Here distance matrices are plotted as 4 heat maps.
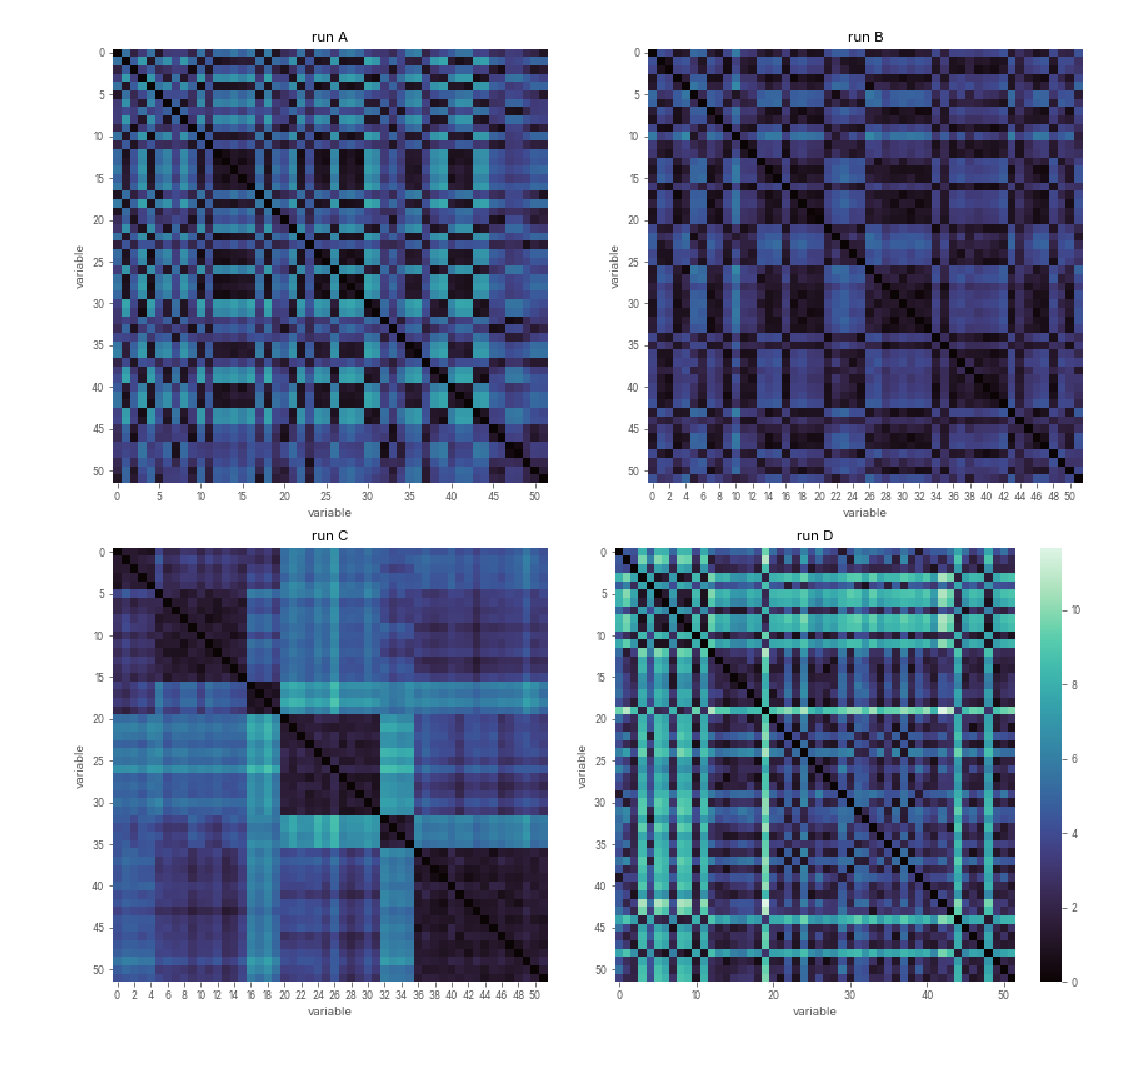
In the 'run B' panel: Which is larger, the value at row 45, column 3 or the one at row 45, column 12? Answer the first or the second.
the second
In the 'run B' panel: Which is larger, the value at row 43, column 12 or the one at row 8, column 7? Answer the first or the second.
the first
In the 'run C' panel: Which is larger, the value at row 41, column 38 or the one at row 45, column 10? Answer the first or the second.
the second
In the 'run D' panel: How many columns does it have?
52
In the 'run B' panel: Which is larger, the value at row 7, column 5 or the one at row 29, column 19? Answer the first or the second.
the first
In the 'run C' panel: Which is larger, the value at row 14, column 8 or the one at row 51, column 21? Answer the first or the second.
the second
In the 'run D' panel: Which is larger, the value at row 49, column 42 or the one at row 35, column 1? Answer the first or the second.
the second
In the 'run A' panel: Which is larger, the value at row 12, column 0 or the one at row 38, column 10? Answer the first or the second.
the second
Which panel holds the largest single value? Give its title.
run D
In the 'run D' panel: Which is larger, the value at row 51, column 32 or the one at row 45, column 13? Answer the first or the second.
the first
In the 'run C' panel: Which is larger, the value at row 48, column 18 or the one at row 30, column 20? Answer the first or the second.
the first
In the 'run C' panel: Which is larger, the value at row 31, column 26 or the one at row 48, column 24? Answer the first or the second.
the second
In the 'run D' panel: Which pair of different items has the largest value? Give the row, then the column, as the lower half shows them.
42, 19
